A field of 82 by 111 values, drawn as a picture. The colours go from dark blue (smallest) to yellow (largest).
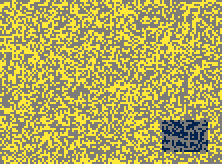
Grain: fine. Slope: none. Stripes: none. Average level on the scale: 70%. Ninth with the lowest average: bottom right. Mirror symmetry: none. Odd patch: lower, in the bottom right.
